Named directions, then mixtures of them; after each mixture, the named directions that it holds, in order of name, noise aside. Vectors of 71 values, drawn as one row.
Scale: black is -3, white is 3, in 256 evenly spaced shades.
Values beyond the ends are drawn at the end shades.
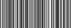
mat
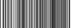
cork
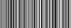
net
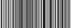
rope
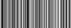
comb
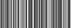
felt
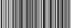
rope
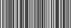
mat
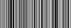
mat, net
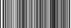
cork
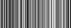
cork, mat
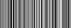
net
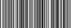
cork, mat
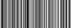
comb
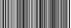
comb, cork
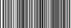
cork, mat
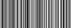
comb, mat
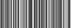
felt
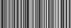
comb
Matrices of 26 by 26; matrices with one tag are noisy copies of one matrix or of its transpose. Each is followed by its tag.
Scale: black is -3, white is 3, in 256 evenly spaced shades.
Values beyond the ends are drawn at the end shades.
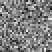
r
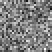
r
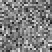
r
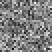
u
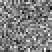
r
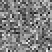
u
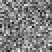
r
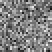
r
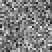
r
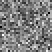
u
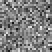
r
